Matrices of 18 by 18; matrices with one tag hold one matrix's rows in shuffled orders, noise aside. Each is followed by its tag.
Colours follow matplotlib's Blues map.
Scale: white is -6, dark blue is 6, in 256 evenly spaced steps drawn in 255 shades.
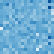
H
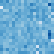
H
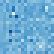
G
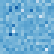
G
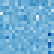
H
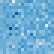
G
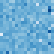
H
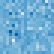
G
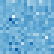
G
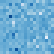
G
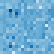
G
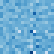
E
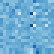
E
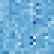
E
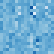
E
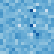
E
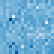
G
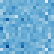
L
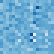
E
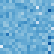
H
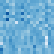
L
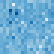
G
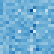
E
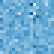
E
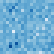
G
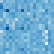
L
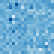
G
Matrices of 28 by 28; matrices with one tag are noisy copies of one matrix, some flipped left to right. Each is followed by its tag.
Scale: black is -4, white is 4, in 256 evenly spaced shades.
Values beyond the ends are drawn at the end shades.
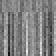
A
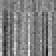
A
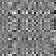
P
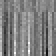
A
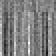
A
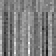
A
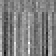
A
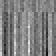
A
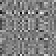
P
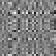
P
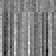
A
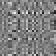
P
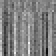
A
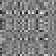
P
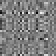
P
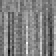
A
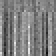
A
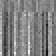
A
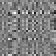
P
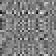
P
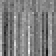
A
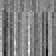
A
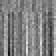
A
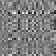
P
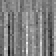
A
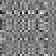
P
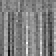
A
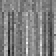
A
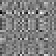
P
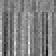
A
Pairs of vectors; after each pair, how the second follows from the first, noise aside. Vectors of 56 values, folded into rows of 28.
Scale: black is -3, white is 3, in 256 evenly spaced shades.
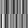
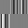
partly zeroed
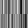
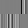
partly zeroed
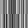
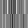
partly zeroed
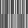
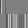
partly zeroed
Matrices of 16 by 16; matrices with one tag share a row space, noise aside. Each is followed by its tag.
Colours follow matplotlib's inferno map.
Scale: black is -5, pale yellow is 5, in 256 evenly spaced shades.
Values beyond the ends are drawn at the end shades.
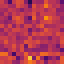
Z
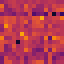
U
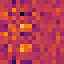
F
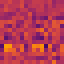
U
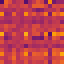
U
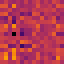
F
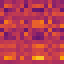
U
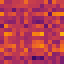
U
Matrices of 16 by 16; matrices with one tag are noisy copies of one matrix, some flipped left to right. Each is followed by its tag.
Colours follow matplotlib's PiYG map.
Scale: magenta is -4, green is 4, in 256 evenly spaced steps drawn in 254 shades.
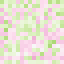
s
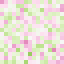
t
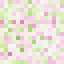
t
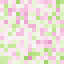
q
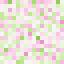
q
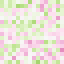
s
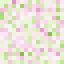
q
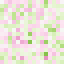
q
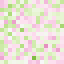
t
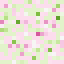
t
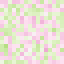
t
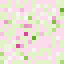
q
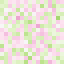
q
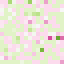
t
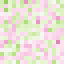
s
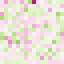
t
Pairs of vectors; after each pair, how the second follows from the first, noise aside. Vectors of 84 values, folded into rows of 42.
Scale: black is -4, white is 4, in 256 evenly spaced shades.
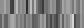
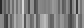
shuffled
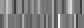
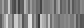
shuffled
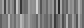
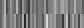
reversed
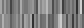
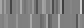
partly zeroed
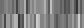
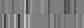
partly zeroed
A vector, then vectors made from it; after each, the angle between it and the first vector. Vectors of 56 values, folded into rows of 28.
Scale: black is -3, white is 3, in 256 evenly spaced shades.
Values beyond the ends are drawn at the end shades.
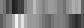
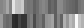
nearly opposite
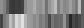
nearly parallel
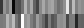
partly aligned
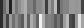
orthogonal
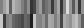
partly opposed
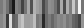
partly aligned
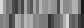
partly aligned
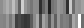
partly opposed
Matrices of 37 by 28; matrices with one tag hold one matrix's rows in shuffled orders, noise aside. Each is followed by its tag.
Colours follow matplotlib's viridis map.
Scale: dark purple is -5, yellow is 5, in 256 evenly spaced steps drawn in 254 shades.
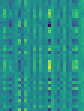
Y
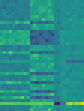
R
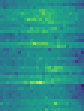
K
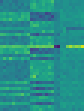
R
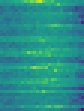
K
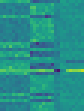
R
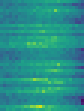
K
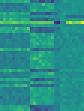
R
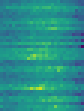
K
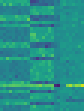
R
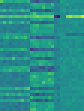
R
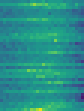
K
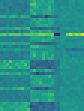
R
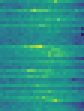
K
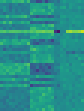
R
